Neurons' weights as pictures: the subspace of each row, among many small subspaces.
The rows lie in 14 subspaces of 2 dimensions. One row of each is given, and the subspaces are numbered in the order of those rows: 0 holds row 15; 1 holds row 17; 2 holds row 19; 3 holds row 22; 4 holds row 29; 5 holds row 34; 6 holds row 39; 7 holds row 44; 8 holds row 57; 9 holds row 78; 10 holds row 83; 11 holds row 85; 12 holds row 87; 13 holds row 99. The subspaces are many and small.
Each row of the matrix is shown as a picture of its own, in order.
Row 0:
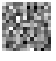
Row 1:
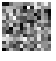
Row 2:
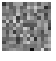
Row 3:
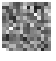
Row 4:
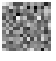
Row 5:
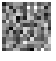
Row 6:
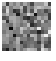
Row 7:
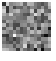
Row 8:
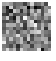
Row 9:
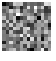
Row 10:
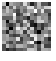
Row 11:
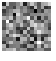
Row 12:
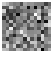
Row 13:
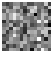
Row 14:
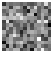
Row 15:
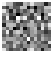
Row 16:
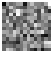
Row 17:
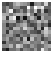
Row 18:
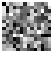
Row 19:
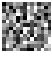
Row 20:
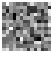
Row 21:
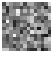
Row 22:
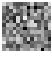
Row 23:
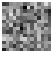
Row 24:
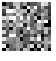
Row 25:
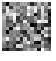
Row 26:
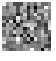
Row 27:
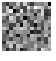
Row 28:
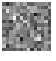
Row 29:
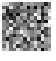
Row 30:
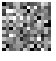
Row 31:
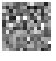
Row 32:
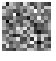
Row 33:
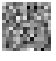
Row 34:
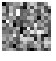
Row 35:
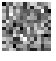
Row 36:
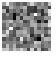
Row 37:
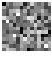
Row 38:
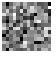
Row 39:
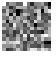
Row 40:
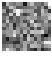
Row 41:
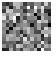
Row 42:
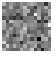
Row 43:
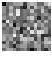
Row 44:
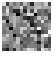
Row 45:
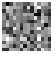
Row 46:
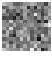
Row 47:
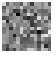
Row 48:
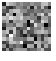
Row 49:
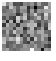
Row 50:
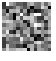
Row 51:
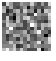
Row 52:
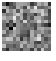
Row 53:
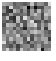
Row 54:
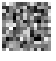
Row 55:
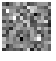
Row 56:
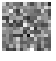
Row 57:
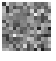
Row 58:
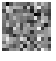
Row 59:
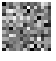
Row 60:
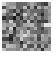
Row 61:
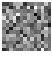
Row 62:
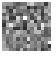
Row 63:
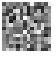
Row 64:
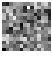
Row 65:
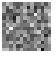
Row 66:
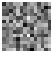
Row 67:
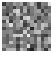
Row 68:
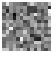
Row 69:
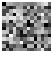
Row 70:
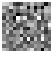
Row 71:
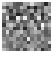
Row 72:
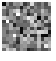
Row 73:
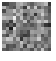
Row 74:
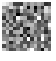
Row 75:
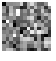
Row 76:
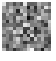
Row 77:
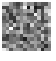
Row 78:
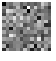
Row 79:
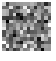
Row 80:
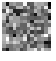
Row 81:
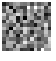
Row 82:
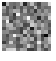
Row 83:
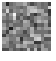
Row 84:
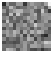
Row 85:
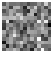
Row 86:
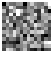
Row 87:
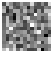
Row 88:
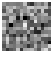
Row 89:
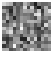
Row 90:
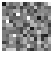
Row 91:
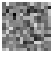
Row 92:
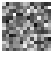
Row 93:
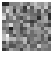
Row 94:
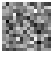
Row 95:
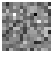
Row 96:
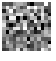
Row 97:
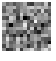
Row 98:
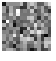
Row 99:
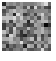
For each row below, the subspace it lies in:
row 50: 9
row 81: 2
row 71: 0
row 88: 0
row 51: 12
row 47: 7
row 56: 3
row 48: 13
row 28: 9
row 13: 11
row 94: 4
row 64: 5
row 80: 6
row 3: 7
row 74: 1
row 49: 3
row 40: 6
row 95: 11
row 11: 4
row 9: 1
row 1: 5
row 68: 10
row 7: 8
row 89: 8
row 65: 12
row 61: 12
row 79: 11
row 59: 9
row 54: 13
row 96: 0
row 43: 5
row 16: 6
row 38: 11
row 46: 10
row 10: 4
